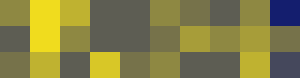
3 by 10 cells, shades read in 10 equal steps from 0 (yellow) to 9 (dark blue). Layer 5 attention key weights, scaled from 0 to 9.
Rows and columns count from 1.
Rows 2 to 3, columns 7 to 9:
3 4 3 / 6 6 2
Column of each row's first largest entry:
10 1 10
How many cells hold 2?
3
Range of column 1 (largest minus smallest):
2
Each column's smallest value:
4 0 2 1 5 4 3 4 2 5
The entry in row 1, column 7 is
5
